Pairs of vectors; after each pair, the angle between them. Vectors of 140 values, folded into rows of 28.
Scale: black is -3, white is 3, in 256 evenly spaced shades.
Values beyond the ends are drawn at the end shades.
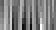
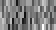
partly aligned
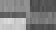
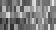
partly opposed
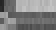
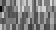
partly aligned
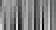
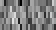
orthogonal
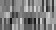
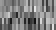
nearly parallel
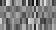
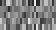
nearly parallel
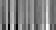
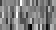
partly opposed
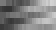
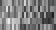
partly opposed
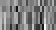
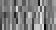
nearly opposite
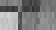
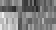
nearly parallel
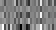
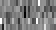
orthogonal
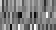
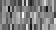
partly opposed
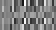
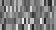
partly opposed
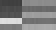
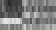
nearly parallel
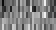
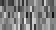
partly aligned
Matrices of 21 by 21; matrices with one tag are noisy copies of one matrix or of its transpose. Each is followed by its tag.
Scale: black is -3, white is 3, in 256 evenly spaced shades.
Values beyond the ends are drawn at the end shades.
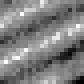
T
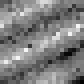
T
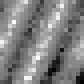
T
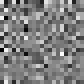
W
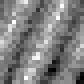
T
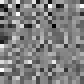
W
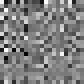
W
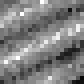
T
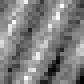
T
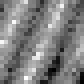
T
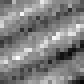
T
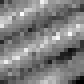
T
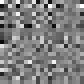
W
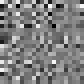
W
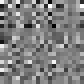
W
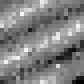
T
